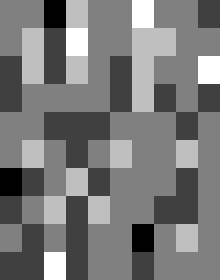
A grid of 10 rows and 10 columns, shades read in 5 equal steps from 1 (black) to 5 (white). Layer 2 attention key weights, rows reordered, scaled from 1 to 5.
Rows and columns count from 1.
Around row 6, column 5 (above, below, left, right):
2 2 2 4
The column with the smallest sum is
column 1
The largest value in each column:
3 4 5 5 4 4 5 4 4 5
